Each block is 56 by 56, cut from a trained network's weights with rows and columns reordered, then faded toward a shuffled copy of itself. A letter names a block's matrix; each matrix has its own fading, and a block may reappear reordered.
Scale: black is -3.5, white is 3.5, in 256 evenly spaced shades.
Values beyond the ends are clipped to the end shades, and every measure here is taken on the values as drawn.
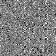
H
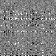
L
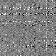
L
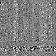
L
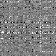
L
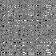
L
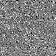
H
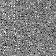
H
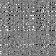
L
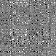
L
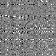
L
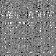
L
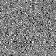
H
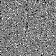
H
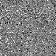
H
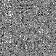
H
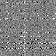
L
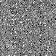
H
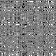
L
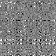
L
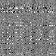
L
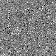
H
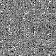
H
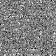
H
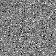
H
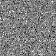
H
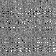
L
